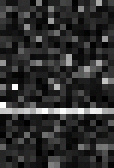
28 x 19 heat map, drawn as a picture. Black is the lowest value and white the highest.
There is no overall slope. Row 19 differs from the rows beside it. Overall the values sit about 20% of the way up the scale. The values are skewed, with a long tail toward high values.
